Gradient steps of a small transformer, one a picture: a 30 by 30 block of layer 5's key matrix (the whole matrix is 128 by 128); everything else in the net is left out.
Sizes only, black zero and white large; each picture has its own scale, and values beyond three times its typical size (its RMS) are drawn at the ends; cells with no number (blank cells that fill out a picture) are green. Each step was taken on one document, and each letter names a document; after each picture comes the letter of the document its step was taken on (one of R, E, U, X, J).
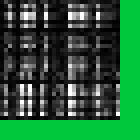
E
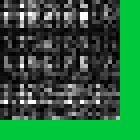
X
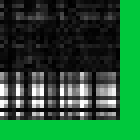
E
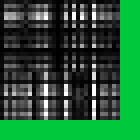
X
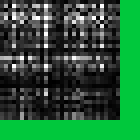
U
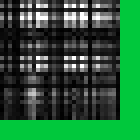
U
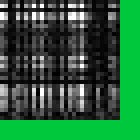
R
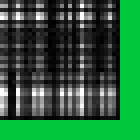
R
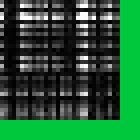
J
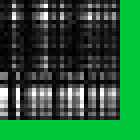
R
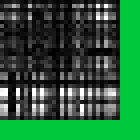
R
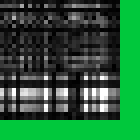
U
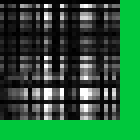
U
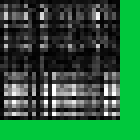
E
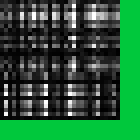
E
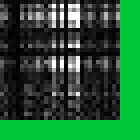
E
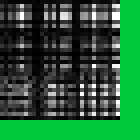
X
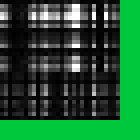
X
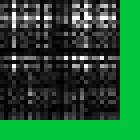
U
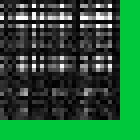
J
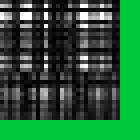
R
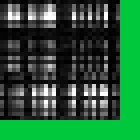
X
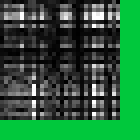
E
